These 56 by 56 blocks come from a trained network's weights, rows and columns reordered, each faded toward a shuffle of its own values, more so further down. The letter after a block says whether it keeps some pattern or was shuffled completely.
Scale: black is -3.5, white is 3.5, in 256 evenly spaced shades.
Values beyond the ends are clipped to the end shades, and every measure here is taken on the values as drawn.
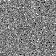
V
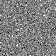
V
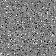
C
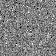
V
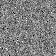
V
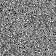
V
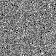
V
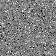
V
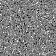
V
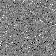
V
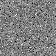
V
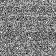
C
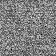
C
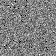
V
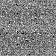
C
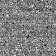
C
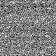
C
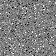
V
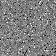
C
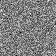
V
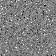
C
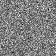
V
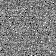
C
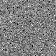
V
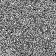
V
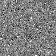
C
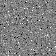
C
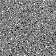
V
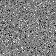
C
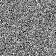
V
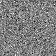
V
